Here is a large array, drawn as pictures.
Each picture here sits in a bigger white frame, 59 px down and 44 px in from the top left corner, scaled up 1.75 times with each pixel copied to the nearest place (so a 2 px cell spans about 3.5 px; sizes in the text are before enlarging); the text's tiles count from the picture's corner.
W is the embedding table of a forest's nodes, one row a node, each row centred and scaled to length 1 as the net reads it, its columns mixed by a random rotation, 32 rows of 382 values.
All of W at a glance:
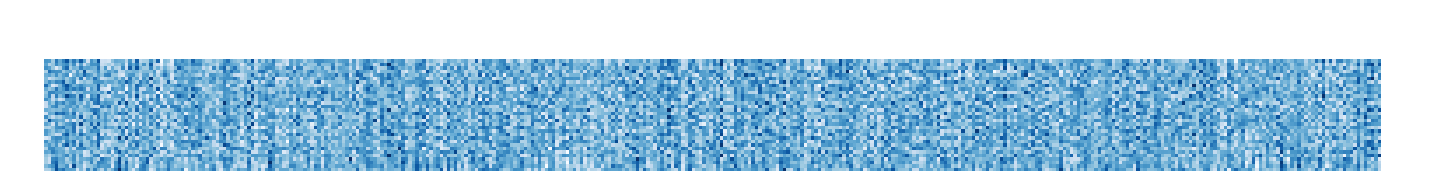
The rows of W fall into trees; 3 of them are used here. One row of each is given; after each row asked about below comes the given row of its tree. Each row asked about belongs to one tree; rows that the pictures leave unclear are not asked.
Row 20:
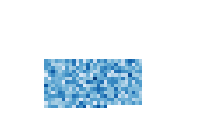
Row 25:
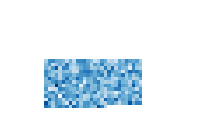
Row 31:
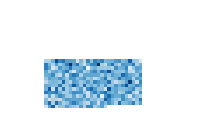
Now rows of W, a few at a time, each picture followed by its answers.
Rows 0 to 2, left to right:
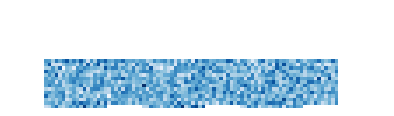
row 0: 20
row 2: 20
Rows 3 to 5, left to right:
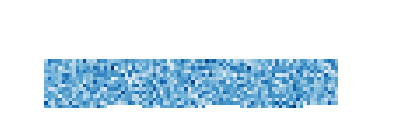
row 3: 25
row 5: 20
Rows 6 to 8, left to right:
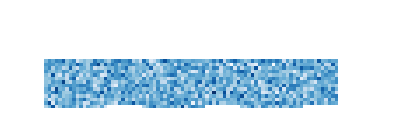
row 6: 31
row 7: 20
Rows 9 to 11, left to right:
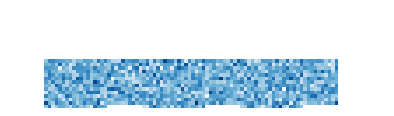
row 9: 25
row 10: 20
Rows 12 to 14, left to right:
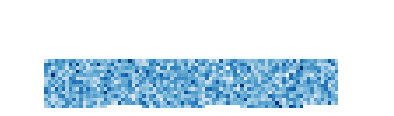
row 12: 31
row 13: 25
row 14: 20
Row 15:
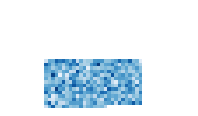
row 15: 31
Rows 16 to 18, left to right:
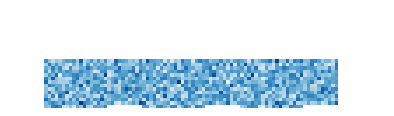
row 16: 20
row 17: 25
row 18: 20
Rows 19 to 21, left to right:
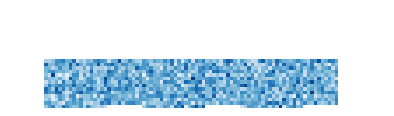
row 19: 31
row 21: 20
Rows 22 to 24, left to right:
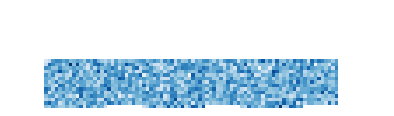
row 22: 31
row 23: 20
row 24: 20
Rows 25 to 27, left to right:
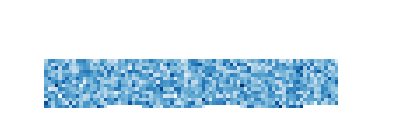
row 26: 31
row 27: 20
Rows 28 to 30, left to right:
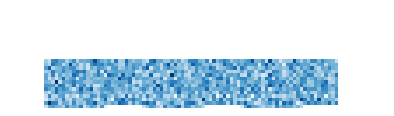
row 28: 31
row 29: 31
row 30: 31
